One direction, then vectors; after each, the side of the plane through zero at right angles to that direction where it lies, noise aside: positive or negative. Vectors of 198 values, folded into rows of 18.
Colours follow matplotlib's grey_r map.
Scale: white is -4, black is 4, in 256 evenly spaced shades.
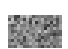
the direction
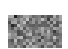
positive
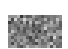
negative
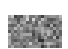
positive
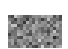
negative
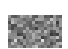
positive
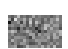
negative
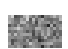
positive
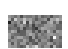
negative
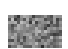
positive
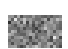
negative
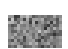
positive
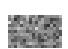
positive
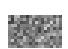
negative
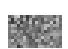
negative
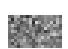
negative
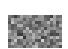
positive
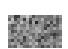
positive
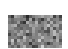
negative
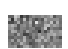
negative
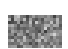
negative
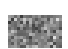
negative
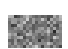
positive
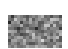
negative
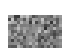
positive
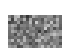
negative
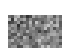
negative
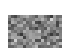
positive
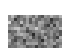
positive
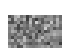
negative
